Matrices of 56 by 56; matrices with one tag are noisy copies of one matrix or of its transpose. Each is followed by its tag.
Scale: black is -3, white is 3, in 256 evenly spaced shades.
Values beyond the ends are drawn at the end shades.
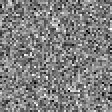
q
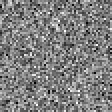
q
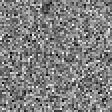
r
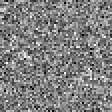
q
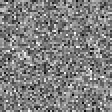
q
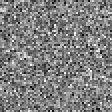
q
